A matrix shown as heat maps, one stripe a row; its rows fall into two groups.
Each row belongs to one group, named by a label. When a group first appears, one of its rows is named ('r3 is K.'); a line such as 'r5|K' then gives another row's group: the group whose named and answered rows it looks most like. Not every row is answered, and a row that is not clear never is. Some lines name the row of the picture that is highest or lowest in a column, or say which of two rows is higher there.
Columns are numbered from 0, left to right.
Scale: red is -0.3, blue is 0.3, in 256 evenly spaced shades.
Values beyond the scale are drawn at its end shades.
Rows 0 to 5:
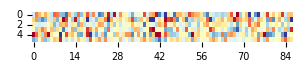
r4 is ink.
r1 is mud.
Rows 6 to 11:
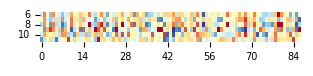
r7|mud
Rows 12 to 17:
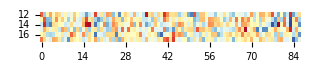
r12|ink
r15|mud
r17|ink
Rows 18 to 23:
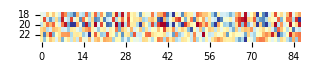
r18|mud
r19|mud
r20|mud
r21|ink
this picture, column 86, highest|19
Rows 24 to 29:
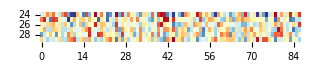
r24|mud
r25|ink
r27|ink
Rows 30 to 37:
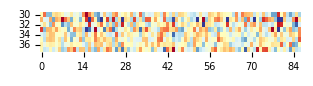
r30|ink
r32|ink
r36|ink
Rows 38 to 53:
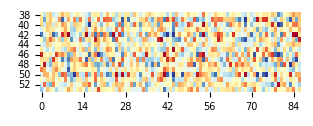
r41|mud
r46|ink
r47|ink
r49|ink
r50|mud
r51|mud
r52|ink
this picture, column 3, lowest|43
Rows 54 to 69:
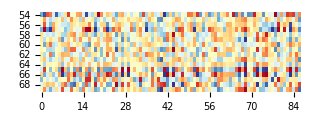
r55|mud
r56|ink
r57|ink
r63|mud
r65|mud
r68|mud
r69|mud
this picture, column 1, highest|54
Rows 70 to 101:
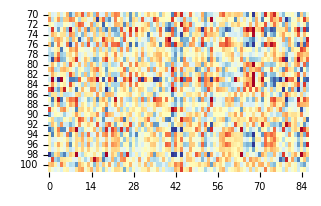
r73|mud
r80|mud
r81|ink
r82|mud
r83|ink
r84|mud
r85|ink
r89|ink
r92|ink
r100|ink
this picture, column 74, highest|73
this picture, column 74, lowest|76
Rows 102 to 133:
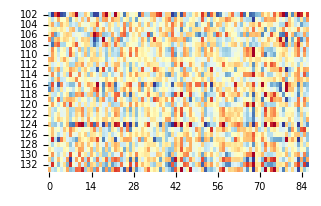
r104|ink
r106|ink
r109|mud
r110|mud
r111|ink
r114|mud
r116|ink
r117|ink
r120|mud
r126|mud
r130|mud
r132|mud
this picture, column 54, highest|116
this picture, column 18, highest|124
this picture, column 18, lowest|107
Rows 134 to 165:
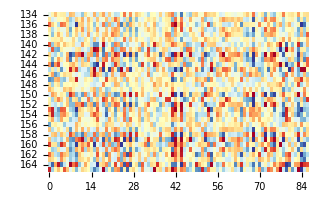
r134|mud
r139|mud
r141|ink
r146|ink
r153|ink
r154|ink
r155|ink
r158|mud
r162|ink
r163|ink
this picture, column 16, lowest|141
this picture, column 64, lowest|164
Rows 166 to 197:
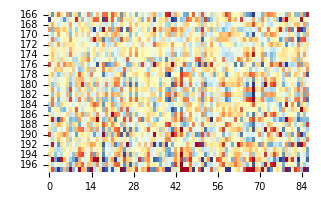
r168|mud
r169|ink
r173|mud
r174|mud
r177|mud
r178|mud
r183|mud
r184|ink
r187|ink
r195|ink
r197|mud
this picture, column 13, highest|197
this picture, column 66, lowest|197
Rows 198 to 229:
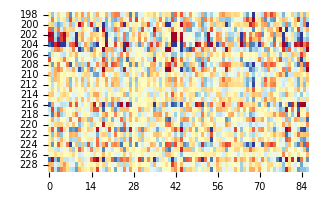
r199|mud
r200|mud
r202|ink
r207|ink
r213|mud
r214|ink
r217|ink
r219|mud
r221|ink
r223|ink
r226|mud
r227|ink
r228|ink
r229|ink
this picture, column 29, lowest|199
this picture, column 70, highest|204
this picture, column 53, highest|204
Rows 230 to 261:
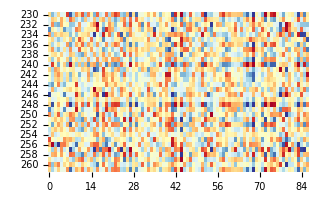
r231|mud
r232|ink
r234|ink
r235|mud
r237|mud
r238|mud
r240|mud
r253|mud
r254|ink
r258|mud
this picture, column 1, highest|248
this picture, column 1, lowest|256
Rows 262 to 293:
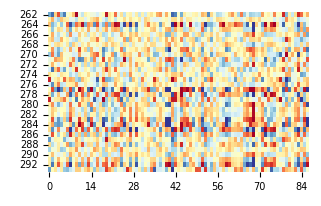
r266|mud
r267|ink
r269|mud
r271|mud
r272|mud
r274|ink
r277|mud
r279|ink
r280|mud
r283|mud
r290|mud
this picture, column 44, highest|271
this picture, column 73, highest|277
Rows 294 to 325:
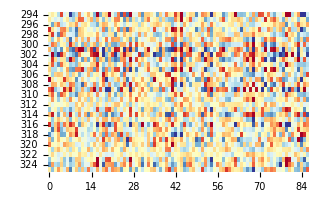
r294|ink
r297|ink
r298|ink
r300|mud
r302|ink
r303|mud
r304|ink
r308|mud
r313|ink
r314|mud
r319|ink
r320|ink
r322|mud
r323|ink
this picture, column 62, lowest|294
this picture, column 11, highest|308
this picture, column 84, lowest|318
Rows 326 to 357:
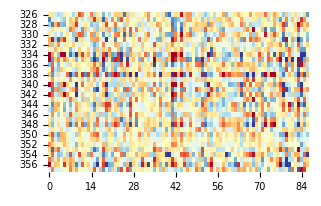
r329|mud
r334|ink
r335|ink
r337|ink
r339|mud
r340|ink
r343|mud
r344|ink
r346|mud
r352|ink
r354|mud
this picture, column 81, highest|335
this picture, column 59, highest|354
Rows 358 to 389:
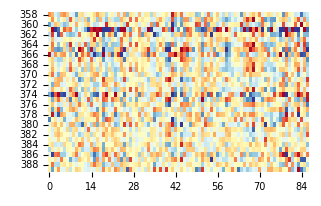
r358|ink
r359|mud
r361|ink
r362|ink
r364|mud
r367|mud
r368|mud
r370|ink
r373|mud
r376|mud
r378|ink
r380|mud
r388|ink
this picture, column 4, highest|374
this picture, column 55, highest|361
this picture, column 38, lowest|361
